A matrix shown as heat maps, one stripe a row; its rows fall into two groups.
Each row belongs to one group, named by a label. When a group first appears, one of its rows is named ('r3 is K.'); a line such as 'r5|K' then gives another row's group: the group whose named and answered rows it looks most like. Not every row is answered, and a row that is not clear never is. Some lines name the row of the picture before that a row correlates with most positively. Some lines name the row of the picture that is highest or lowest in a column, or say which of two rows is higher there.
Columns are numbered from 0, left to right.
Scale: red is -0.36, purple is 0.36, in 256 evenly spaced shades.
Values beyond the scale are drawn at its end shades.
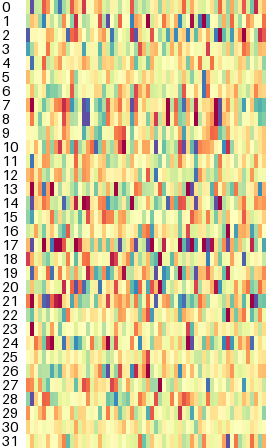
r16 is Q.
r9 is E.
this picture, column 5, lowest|24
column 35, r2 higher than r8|Yes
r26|Q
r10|E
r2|E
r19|E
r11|E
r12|E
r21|E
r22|Q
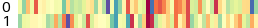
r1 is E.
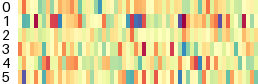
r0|Q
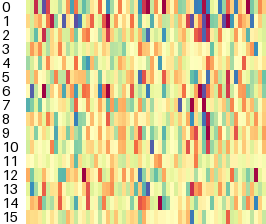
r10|Q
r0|Q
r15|Q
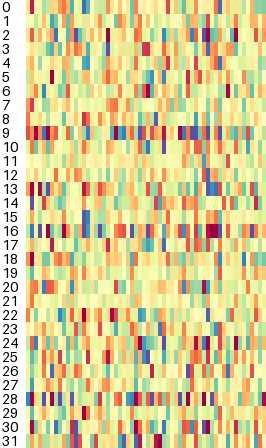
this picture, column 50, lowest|6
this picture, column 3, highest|16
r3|Q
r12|Q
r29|E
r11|Q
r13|E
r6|Q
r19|E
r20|Q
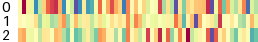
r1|Q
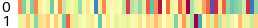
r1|Q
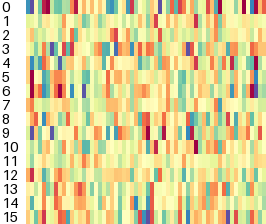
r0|E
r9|Q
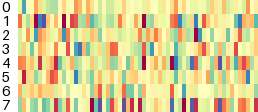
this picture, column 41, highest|6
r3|E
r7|Q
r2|Q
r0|E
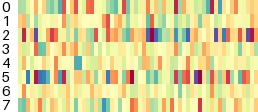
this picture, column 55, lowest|2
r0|E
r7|E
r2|E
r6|E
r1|E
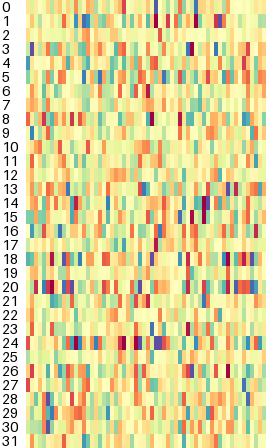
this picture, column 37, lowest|1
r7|Q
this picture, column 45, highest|14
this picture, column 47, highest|3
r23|Q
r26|Q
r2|E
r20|Q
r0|E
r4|E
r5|E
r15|Q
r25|Q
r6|Q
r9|E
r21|Q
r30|Q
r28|Q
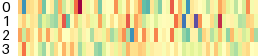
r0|E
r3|Q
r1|Q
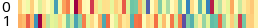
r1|Q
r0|E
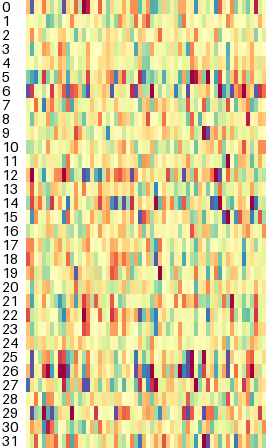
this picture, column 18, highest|12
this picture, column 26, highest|12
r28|Q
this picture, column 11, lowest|29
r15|Q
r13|E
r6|E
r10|E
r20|E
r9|Q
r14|E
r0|E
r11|Q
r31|Q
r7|Q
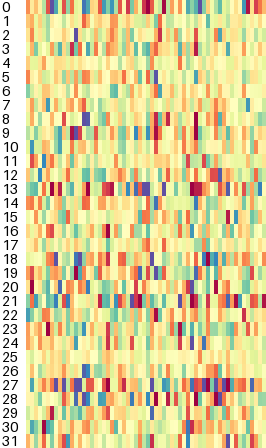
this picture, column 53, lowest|27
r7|Q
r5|E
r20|Q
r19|E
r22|E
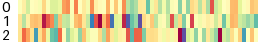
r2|Q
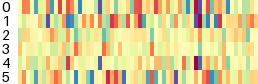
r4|Q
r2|E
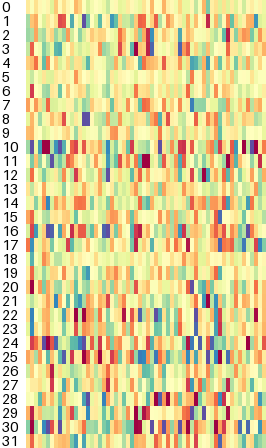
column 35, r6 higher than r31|Yes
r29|Q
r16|Q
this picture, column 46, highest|24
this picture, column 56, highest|10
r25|E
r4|Q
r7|Q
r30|Q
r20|Q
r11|Q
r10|E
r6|Q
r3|Q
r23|E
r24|Q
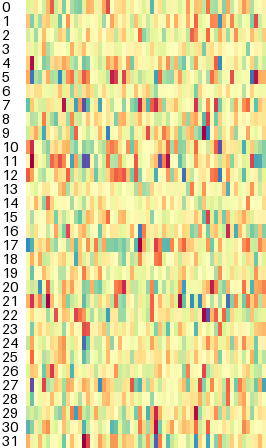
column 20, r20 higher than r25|Yes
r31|E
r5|E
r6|E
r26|Q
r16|Q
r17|E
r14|Q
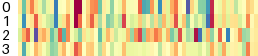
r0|E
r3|E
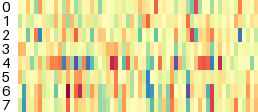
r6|E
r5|E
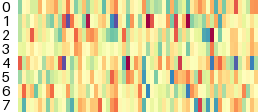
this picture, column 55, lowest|7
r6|E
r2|E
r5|Q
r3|E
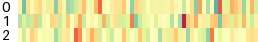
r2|E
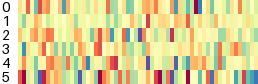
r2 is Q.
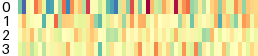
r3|Q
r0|E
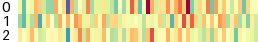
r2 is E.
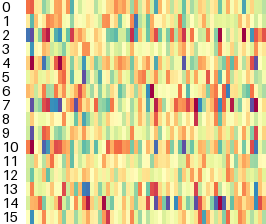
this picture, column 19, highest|7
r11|Q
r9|E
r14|E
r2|E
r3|E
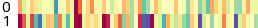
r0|E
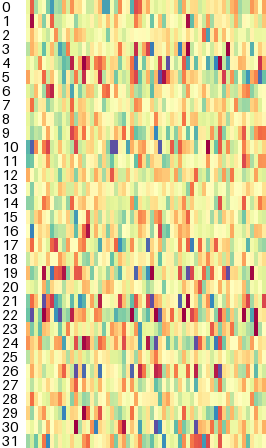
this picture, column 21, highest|10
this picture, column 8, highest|22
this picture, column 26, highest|26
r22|E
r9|E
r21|Q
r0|Q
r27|E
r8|E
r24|E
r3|Q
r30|E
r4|E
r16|E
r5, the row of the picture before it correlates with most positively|0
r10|E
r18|E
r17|Q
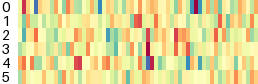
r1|Q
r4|E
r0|Q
